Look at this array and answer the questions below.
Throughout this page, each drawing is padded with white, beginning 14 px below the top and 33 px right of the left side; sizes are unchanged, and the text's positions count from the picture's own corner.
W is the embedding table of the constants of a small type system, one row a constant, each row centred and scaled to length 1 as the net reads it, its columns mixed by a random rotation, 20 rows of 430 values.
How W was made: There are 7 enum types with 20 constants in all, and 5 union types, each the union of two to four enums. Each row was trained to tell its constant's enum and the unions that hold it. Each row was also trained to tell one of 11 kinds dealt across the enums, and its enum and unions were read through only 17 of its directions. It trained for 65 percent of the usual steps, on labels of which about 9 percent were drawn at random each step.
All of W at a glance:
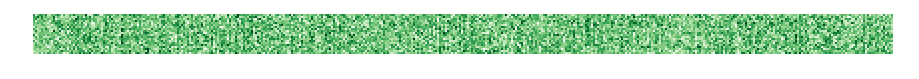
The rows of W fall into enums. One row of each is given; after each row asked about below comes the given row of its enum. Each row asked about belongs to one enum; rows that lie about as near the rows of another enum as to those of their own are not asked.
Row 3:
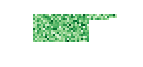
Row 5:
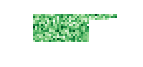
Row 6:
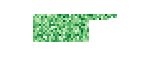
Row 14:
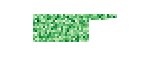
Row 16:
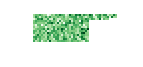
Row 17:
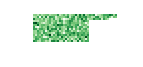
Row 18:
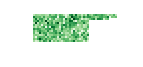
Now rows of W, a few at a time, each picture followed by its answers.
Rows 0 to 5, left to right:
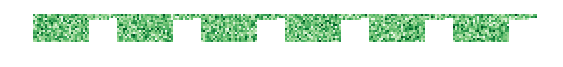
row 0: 16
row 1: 17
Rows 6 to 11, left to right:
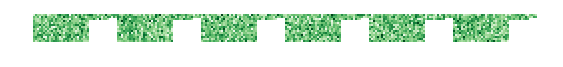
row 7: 18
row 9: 17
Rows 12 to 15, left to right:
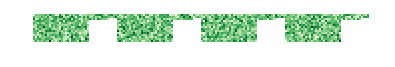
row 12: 18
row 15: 5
